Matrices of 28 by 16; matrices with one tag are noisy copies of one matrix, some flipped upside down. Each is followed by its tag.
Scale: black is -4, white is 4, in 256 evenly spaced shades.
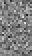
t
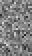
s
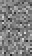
t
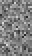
s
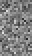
s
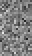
s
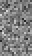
s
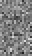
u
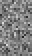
s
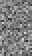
t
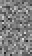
t
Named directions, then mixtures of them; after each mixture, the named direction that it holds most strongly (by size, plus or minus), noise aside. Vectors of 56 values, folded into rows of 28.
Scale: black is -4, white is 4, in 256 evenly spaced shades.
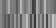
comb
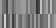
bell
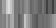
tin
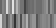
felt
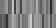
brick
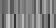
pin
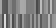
bell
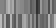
bell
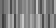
pin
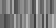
comb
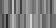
brick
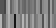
pin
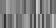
comb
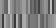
bell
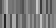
bell
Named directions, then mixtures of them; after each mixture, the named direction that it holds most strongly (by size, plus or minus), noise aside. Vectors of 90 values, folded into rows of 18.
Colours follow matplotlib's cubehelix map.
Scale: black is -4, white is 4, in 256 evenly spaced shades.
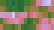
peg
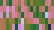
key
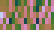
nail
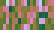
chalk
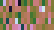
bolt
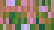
chalk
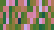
chalk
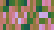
chalk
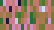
bolt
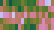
peg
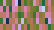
bolt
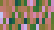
nail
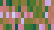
key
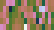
chalk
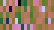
bolt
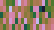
nail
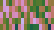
key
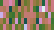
nail
